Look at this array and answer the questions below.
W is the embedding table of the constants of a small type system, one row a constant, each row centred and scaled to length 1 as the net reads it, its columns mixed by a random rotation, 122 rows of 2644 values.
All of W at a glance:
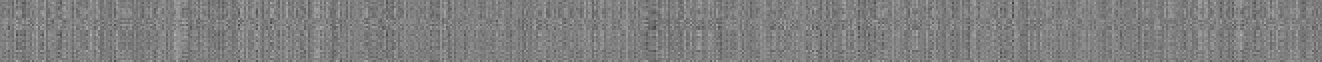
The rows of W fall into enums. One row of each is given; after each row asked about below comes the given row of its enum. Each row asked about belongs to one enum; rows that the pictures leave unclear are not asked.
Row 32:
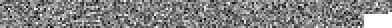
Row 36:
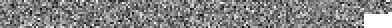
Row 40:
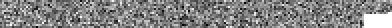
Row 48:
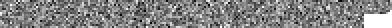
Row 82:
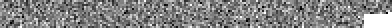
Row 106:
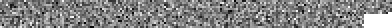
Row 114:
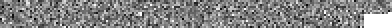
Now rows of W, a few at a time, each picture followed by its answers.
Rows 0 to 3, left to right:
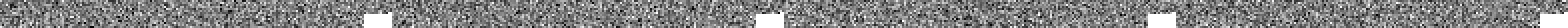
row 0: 106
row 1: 82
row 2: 40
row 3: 36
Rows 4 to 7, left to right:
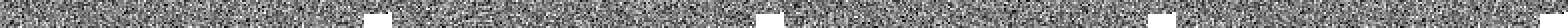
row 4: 82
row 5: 32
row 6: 106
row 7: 82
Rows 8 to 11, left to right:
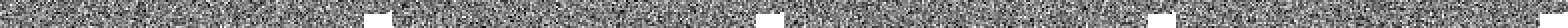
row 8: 48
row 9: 106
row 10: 82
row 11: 40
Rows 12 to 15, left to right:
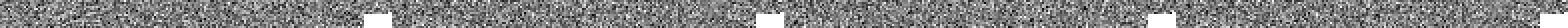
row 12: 32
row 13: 36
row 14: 82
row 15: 36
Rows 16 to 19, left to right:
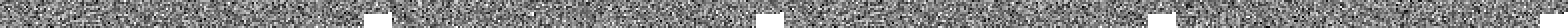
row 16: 32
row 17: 114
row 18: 32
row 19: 106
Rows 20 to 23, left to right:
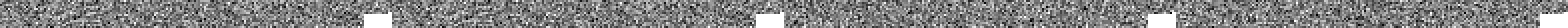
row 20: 32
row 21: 32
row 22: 82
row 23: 40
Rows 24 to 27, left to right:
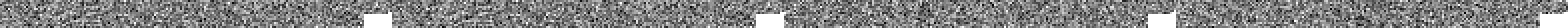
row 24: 32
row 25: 32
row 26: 48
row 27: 40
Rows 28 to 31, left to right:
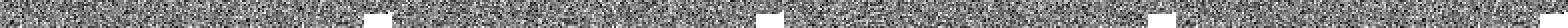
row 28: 82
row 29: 48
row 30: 32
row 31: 82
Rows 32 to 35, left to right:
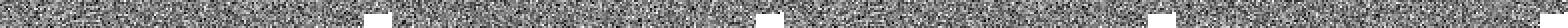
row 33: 82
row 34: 32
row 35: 36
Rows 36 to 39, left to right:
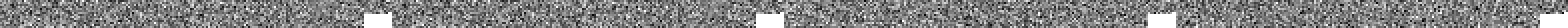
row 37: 36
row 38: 40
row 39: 82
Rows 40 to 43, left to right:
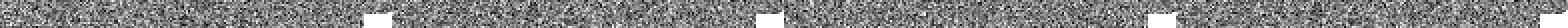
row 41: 48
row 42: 114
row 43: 48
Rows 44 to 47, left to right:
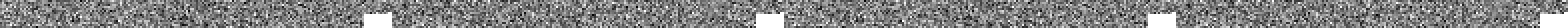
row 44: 40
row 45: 36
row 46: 40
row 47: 36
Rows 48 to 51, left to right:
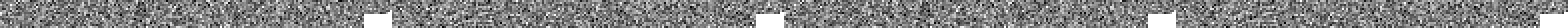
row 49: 32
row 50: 48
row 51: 32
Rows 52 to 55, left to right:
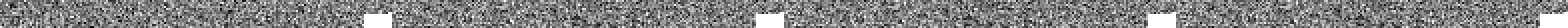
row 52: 106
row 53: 40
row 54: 40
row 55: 40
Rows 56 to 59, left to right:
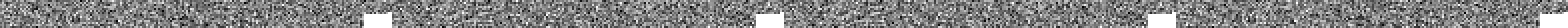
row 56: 40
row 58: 32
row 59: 40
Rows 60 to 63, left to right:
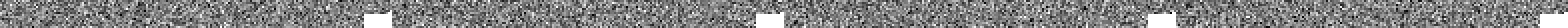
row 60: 48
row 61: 36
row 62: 82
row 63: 106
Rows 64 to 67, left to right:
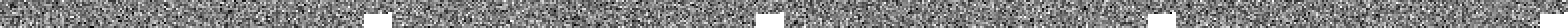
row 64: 106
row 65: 40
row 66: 82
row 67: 36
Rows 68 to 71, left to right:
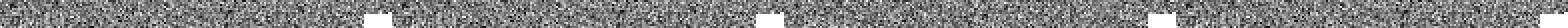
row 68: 106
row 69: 106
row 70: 36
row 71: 106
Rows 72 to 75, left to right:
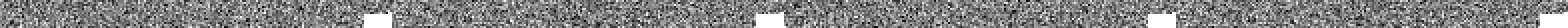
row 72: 82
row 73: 40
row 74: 106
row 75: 40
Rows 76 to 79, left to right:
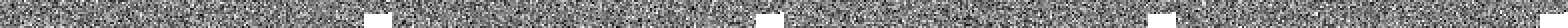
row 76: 36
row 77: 82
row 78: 40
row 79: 114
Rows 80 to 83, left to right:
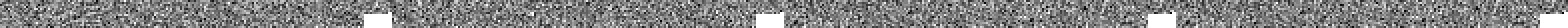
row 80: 32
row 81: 114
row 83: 82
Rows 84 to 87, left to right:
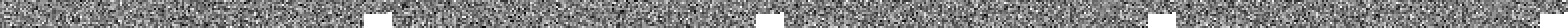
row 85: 106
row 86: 36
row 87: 36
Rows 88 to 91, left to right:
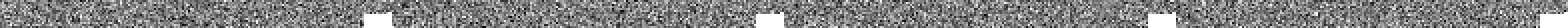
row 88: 40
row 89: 106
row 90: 36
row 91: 114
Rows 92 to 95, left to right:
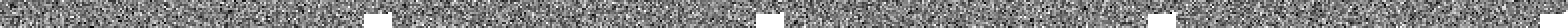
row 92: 106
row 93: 36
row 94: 82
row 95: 48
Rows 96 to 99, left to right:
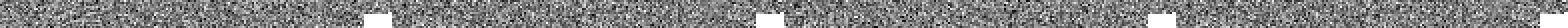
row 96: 32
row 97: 36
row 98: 106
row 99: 36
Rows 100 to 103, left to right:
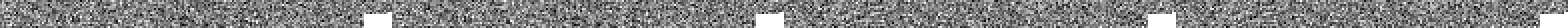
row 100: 40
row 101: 40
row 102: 32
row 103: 32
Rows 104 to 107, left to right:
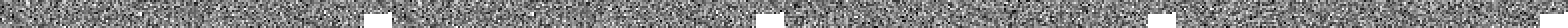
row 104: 114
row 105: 114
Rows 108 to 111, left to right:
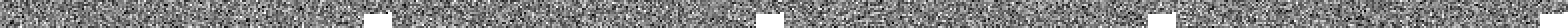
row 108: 82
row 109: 36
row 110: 32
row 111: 40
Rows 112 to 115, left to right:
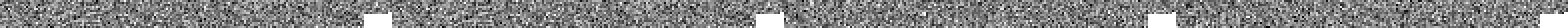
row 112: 32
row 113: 32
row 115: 106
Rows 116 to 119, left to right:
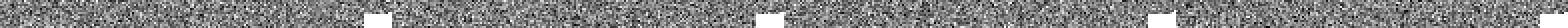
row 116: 36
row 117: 40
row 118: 48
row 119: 106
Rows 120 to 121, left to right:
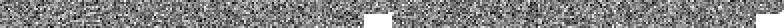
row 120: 32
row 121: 48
